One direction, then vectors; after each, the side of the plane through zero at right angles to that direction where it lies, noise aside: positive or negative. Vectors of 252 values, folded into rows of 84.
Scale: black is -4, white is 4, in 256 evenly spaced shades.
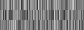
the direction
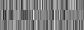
positive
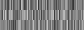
negative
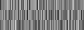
positive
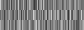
negative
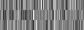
positive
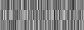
negative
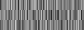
positive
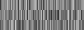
positive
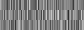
negative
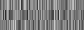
positive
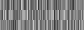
negative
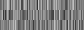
positive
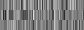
positive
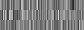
negative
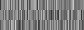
positive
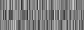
positive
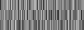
positive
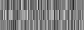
negative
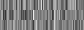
positive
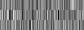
positive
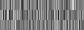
positive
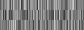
positive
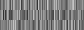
positive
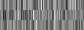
positive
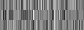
positive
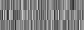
negative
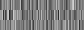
positive
